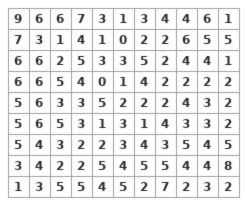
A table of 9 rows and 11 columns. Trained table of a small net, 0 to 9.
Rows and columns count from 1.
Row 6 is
5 6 5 3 1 3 1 4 3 3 2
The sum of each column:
47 44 32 35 24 22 28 31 34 34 28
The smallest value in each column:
1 3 1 2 0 0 1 2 2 2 1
